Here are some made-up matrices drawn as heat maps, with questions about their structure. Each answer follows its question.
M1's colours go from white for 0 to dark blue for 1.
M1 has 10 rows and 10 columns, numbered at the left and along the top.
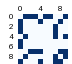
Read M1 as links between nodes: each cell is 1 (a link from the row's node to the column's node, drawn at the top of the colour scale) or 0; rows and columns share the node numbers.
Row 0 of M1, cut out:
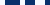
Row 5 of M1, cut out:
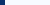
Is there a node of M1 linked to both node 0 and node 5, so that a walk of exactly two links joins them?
no
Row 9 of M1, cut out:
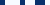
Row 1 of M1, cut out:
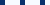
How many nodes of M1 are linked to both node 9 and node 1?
3
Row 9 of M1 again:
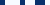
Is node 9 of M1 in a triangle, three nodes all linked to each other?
yes
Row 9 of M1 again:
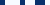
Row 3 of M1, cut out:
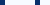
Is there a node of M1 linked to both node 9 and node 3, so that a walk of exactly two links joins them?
yes
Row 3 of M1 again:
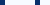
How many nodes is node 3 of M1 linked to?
2
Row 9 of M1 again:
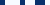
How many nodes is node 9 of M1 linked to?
4
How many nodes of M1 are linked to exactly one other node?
2
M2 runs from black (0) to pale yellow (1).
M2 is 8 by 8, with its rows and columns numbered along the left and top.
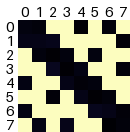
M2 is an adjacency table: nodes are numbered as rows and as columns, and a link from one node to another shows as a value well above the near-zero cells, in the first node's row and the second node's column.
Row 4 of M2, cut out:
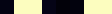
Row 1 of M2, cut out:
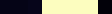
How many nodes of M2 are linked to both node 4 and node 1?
1
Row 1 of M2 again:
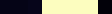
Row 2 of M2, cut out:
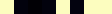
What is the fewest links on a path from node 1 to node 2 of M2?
2
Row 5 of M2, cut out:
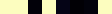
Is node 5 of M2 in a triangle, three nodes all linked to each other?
yes
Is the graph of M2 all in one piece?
yes
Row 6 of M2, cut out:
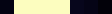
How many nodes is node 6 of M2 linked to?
4
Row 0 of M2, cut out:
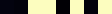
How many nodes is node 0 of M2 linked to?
4
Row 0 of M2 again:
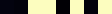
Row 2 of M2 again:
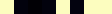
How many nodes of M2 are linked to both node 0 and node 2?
1
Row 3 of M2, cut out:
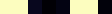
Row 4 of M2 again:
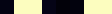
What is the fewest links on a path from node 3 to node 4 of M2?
2
